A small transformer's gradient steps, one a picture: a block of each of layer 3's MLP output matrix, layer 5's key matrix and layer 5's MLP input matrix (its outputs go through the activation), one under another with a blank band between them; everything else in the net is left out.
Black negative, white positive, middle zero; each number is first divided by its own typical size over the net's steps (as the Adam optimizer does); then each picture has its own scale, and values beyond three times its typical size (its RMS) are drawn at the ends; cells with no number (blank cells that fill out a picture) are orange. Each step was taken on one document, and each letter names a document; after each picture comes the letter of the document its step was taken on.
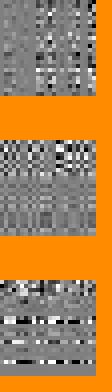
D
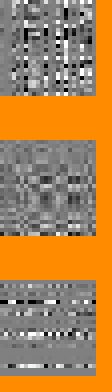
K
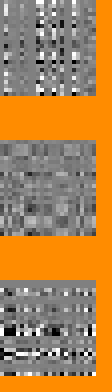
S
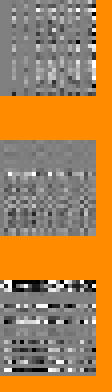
D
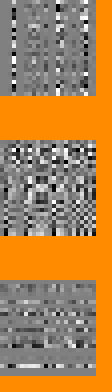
K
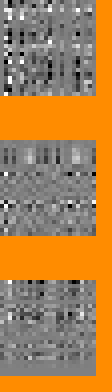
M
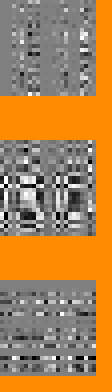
K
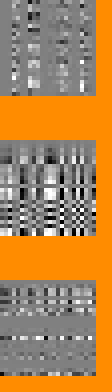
K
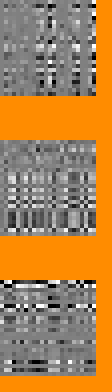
D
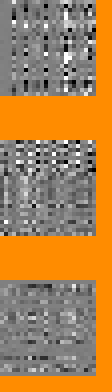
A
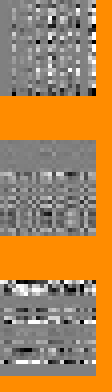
D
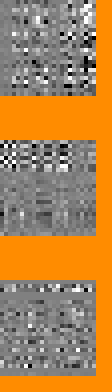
A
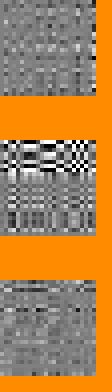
D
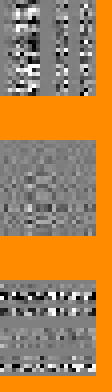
K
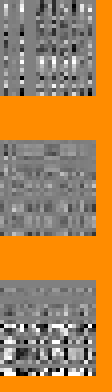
S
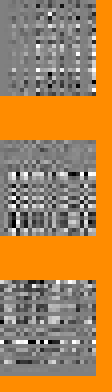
D
